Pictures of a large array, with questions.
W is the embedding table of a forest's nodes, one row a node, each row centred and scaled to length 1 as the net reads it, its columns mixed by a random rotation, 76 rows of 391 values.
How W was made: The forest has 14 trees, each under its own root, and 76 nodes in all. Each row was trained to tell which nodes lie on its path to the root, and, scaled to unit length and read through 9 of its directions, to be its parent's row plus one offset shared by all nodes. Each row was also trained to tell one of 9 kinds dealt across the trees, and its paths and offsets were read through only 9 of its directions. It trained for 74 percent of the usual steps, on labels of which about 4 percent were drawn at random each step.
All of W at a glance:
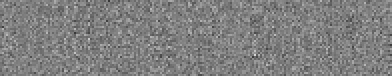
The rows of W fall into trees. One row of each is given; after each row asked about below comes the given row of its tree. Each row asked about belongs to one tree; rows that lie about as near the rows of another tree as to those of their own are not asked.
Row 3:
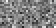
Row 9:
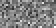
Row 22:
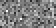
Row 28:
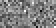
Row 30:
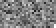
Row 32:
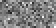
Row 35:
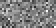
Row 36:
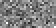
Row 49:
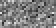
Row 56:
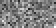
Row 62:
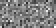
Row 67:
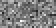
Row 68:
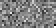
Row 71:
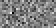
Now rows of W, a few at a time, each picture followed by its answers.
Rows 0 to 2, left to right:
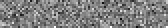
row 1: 36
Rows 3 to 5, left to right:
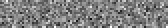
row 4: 32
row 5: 3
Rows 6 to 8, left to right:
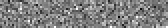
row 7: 9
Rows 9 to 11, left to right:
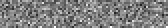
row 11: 36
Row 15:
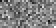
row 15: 62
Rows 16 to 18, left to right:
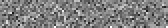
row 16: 71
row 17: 35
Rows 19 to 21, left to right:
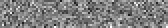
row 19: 68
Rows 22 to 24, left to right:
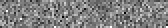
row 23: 49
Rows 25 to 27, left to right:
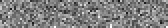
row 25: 49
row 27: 62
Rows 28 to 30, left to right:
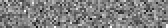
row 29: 32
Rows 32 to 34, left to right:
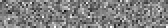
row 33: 3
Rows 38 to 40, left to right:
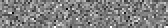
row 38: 71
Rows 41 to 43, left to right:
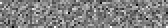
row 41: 9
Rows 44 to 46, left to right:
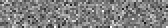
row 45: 30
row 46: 49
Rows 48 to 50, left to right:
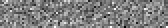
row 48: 49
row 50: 9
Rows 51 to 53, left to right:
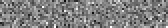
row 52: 9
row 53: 49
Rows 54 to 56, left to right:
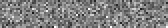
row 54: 30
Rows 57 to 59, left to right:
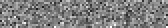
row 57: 35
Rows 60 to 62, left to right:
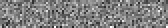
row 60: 30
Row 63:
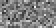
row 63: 36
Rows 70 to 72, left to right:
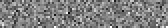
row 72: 32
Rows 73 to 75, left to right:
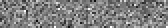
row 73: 35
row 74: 9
